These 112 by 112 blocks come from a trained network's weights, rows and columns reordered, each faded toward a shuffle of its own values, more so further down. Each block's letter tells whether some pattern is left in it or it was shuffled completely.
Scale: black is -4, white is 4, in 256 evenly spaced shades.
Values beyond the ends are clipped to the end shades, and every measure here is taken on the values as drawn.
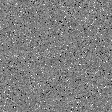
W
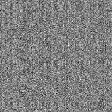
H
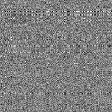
H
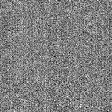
H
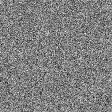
W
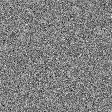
W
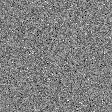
W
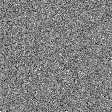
W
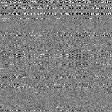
H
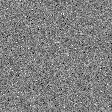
W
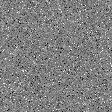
W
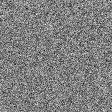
W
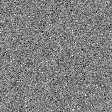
W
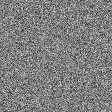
W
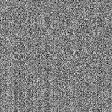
H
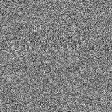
H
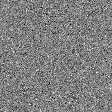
W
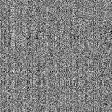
H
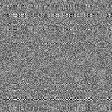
H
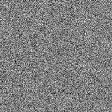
H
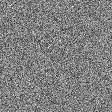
W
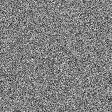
W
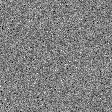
W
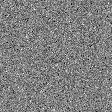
W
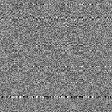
H
